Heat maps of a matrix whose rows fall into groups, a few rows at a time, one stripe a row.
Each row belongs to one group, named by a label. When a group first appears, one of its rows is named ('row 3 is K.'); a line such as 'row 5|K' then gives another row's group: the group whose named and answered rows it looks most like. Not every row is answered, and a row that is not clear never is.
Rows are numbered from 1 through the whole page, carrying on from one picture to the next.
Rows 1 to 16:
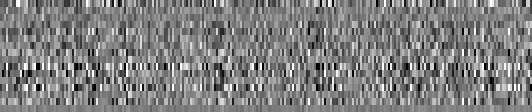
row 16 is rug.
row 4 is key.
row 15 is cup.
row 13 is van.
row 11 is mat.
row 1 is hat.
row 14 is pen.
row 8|cup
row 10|van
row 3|cup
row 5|mat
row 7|key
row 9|pen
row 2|van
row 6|van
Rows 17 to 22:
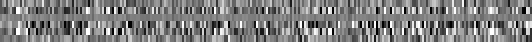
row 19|cup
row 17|cup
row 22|pen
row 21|hat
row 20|key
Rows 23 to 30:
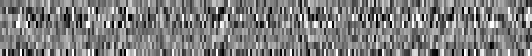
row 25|key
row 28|pen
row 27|cup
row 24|mat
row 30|mat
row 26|hat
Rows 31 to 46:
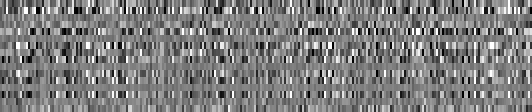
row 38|key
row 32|van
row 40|rug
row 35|key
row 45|rug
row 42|mat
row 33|cup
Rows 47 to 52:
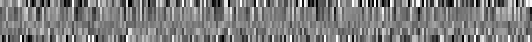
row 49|van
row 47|key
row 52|mat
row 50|cup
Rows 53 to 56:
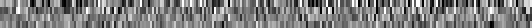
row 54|hat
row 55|pen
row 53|key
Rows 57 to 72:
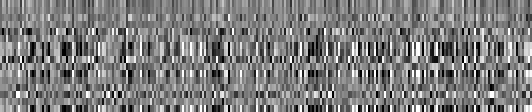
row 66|cup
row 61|mat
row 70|hat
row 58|cup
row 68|key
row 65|mat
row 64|key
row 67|key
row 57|cup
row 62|van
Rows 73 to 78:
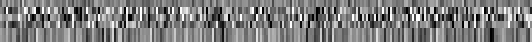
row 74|van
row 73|cup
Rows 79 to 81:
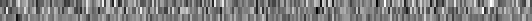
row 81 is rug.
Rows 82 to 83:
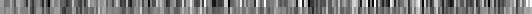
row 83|key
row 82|key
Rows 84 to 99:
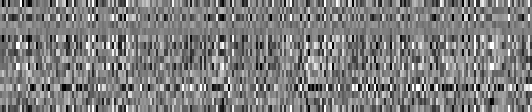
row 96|key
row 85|cup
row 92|pen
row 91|mat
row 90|hat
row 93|hat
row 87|cup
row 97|pen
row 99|mat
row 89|mat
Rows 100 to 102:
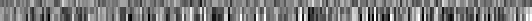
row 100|pen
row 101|key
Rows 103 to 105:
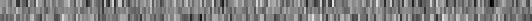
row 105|pen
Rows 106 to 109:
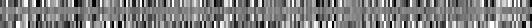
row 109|hat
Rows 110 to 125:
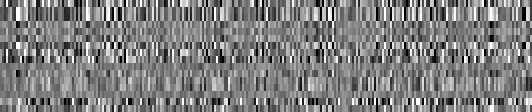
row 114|van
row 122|pen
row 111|hat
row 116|hat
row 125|hat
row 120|rug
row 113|rug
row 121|pen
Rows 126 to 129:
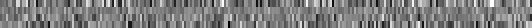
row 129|key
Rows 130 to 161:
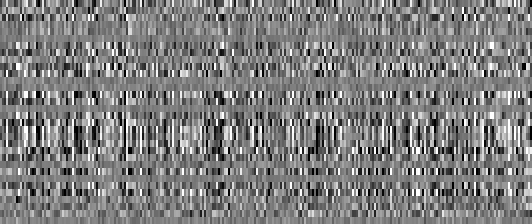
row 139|hat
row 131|cup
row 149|van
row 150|van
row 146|hat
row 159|key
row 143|van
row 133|pen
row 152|mat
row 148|van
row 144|mat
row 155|rug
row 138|cup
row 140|van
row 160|pen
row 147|mat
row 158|rug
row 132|mat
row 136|hat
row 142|rug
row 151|key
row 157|key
